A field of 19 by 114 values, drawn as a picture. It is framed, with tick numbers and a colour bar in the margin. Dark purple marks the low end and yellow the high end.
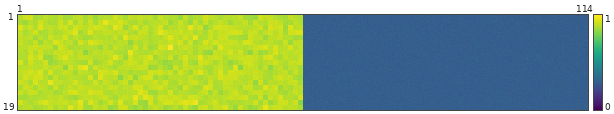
It is made of 1 by 2 panels. Panel 1,1: very high, fine-grained, faint in contrast. Panel 1,2: low, flat.
